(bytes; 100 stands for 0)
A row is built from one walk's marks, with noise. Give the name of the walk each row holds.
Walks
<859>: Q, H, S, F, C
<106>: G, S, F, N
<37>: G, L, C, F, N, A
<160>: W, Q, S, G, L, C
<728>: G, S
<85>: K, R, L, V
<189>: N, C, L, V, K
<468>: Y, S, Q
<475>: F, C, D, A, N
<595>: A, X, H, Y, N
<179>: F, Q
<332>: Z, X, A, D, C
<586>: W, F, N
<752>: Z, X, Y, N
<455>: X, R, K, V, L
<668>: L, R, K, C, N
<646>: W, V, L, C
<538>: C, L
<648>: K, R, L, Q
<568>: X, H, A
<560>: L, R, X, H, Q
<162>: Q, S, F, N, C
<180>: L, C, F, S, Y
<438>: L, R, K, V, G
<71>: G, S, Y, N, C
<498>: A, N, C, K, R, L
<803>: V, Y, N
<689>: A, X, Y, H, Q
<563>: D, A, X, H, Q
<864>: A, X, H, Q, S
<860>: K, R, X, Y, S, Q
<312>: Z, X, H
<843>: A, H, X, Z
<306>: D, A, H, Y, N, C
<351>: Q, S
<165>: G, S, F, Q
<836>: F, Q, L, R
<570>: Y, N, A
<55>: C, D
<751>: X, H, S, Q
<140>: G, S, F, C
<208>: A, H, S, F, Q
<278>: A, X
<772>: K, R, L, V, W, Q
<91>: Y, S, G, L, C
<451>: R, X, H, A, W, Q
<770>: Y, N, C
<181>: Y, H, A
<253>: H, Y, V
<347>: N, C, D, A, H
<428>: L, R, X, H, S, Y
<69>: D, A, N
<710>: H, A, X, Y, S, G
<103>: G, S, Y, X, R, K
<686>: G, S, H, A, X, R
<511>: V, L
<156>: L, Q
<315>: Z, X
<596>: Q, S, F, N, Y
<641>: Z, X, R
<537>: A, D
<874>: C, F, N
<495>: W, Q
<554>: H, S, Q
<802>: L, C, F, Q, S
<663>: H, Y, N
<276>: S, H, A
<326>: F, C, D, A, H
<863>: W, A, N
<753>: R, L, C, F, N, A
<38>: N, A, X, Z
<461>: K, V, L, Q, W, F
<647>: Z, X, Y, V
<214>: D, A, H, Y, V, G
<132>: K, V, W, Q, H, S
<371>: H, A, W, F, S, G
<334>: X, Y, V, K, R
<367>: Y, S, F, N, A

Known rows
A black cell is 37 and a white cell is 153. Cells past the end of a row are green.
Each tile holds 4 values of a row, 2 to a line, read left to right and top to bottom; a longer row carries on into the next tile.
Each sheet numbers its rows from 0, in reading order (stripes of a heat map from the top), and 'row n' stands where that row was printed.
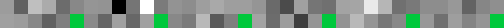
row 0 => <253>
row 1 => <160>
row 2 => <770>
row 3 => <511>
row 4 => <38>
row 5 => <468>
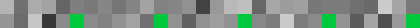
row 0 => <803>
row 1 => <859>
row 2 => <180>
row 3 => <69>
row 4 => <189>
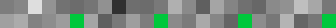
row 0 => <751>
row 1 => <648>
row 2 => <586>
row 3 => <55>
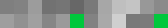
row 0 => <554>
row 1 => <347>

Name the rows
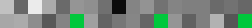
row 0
<647>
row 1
<461>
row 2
<179>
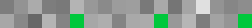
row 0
<860>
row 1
<428>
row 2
<864>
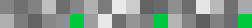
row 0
<455>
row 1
<312>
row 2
<334>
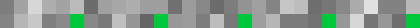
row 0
<306>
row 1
<475>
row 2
<208>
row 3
<315>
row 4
<689>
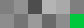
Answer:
<538>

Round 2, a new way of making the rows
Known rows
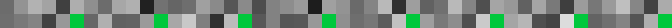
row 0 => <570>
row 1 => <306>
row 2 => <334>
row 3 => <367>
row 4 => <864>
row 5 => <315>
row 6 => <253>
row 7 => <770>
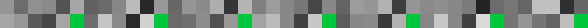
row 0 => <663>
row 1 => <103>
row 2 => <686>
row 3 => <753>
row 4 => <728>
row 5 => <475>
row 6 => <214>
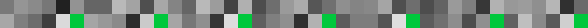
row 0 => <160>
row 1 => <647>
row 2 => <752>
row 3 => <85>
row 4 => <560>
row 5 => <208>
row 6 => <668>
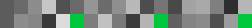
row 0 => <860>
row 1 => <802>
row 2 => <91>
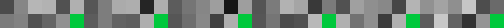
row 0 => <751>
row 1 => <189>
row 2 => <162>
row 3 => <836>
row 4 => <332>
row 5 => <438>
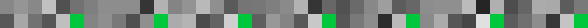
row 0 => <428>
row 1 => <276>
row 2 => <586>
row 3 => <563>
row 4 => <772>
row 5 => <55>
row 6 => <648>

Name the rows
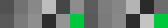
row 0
<165>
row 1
<106>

